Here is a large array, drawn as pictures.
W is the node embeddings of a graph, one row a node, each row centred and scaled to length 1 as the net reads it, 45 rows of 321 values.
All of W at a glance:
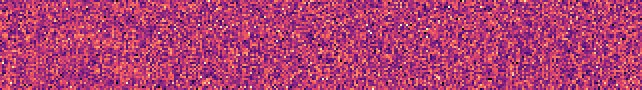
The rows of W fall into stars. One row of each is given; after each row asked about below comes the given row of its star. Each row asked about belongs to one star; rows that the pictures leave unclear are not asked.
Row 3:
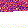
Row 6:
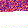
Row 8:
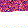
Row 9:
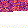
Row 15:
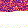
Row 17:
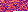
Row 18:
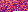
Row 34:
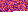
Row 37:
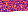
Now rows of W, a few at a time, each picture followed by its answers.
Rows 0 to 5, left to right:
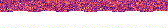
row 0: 6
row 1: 3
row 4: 37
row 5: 34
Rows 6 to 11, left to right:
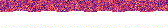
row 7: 17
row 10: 37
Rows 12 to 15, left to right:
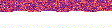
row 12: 18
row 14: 18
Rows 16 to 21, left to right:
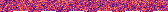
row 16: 17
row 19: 17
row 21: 3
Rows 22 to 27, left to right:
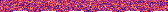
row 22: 9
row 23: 3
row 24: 8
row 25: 37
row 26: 8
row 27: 9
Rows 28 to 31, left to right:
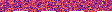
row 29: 9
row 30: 9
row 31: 6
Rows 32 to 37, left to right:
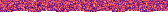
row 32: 37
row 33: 9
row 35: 15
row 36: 34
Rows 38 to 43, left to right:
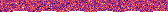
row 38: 34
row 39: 37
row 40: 6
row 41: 6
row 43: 34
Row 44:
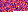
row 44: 34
